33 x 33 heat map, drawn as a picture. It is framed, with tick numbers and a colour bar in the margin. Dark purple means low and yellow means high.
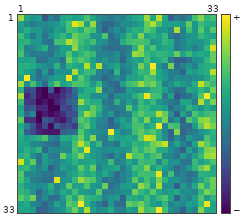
Stripes: upright, repeating 3 times. Ninth with the lowest average: middle left. Odd patch: lower, in the middle left.
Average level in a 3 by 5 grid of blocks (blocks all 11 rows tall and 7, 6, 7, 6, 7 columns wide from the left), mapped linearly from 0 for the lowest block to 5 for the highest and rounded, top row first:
3 5 3 5 4 | 0 3 3 5 4 | 3 5 3 5 4
